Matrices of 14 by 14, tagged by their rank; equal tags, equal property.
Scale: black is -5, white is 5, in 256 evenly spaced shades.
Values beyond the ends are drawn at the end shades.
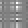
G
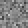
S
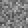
S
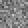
S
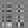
G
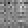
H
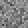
S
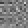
H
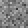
S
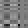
G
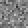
S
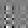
G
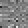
H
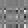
G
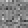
H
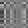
G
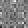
H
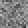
S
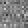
H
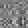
H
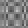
G
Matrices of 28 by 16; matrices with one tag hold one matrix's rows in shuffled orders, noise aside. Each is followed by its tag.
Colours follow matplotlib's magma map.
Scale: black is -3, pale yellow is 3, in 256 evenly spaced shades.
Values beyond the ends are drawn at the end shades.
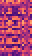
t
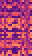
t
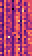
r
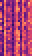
r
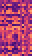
t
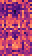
t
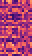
t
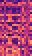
t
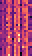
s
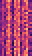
s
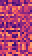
t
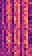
s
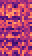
t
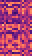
t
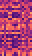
t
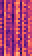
r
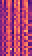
s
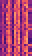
s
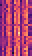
s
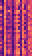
r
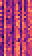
r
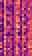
r
